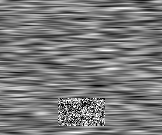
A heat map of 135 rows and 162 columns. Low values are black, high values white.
Roughest part: bottom middle. Grain: streaks across. Odd patch: rougher, in the bottom middle.
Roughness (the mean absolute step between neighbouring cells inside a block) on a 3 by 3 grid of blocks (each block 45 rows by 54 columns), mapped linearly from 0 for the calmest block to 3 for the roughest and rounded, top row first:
000
000
030
